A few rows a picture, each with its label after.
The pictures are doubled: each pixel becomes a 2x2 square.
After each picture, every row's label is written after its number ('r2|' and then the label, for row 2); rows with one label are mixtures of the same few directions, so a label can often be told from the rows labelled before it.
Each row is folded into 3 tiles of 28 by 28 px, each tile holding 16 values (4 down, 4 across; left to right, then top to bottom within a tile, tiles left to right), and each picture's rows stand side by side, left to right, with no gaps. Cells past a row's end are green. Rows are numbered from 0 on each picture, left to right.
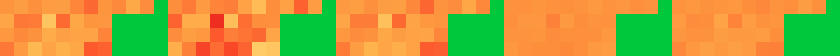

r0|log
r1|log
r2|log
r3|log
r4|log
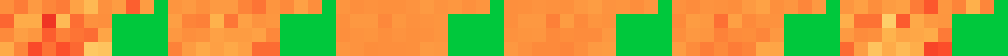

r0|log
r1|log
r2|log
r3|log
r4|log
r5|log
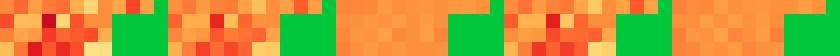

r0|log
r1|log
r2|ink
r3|log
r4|ink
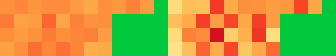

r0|log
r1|ink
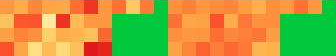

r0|log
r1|log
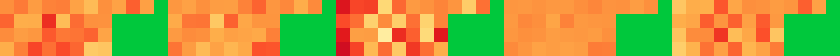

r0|log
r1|log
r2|ink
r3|log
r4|ink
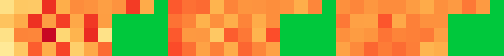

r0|ink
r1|ink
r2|log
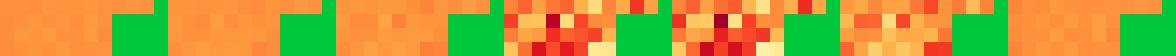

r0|ink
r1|log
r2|log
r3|log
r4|log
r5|log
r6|ink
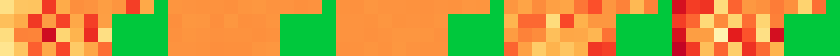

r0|ink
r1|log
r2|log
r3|log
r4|ink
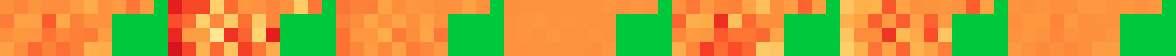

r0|log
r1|ink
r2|ink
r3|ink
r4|log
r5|ink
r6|log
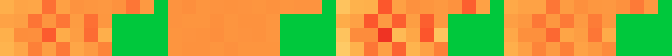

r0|ink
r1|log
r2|ink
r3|ink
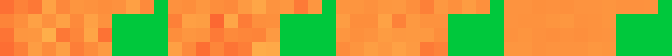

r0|ink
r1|log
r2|log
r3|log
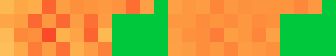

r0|ink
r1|ink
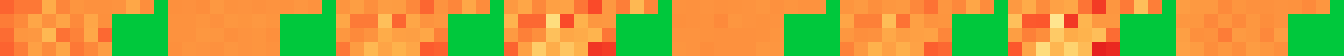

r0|ink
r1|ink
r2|log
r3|log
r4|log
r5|log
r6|log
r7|ink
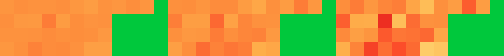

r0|log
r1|log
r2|log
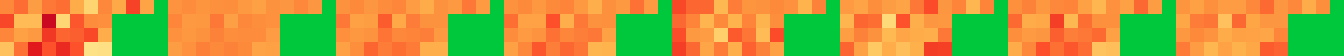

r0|log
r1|log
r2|log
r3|log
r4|ink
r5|log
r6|log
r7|log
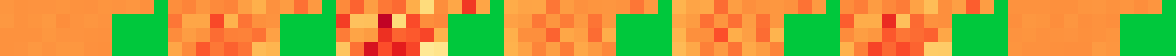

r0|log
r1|log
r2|log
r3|ink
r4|ink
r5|log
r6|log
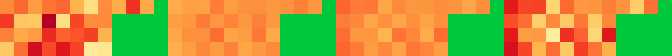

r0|log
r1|ink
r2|ink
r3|ink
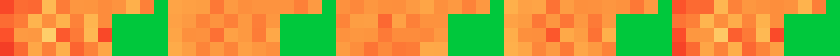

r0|ink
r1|ink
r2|log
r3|ink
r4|ink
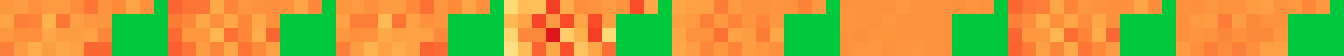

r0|log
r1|ink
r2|log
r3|ink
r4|ink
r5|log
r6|ink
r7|log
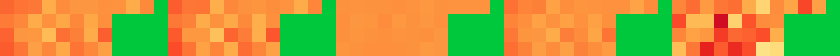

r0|ink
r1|ink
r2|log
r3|ink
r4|log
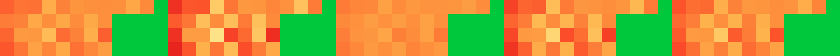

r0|ink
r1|ink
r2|ink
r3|ink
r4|ink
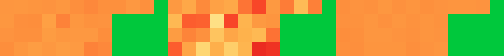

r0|log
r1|log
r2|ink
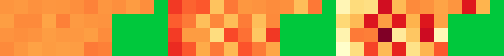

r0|log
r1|ink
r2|ink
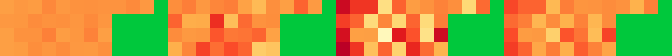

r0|ink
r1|log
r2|ink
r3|ink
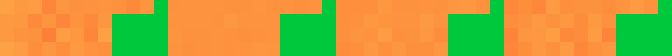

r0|ink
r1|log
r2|ink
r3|ink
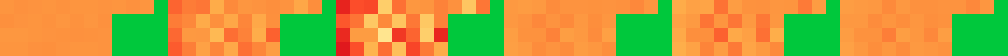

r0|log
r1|ink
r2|ink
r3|ink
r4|ink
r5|ink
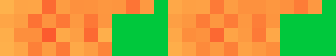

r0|ink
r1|ink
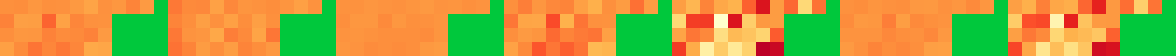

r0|log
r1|ink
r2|log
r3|log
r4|log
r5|log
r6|log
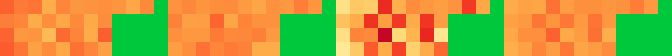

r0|ink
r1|log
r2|ink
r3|ink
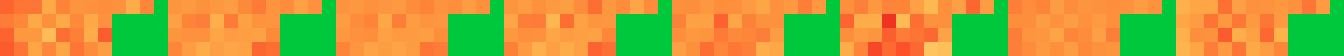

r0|ink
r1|log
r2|log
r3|log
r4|log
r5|log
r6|ink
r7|ink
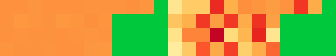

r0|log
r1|ink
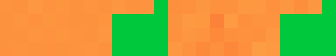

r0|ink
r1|log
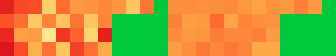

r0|ink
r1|log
